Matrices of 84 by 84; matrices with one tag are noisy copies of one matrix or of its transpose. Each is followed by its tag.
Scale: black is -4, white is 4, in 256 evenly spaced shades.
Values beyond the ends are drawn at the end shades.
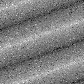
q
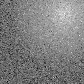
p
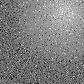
p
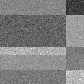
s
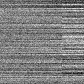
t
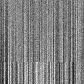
t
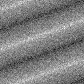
q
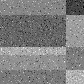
s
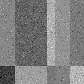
s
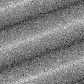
q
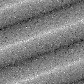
q
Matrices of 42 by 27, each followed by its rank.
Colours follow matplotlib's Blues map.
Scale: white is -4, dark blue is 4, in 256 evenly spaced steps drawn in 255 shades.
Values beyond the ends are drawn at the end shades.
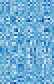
five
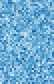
full rank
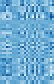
two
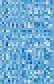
five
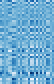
two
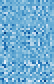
five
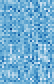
five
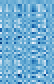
two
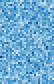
full rank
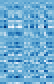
two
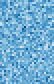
full rank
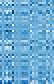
two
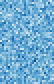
full rank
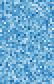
full rank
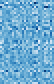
five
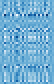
two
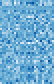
five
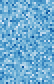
full rank
